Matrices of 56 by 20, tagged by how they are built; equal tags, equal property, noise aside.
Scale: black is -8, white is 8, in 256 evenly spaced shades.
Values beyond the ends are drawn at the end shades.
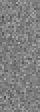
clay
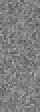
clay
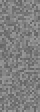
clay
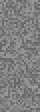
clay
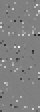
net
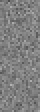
clay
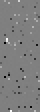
net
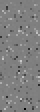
net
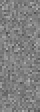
clay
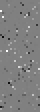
net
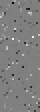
net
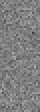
clay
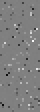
net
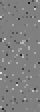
net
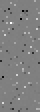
net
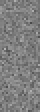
clay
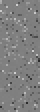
net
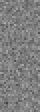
clay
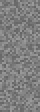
clay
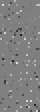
net
